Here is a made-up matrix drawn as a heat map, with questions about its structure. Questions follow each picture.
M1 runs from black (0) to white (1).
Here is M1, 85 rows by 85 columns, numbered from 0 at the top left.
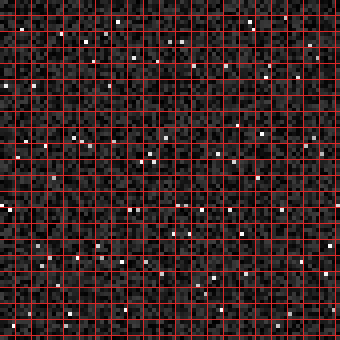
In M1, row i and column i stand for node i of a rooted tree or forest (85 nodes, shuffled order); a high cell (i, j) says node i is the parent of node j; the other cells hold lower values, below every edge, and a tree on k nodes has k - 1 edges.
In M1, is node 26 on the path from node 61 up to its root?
no
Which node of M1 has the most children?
52
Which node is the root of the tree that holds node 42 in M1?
73
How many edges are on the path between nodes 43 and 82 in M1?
5
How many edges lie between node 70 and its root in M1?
1
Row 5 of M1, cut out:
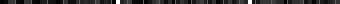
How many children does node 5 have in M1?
2
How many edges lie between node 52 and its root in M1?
0
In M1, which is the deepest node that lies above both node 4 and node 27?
21
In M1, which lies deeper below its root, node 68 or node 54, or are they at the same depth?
node 54
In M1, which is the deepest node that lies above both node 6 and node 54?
40
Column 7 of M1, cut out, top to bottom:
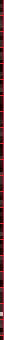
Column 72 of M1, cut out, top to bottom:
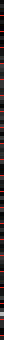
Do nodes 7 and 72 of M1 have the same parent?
yes
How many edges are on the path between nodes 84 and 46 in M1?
2
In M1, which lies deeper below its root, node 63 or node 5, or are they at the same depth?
the same depth
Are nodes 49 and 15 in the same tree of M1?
yes
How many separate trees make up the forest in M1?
3
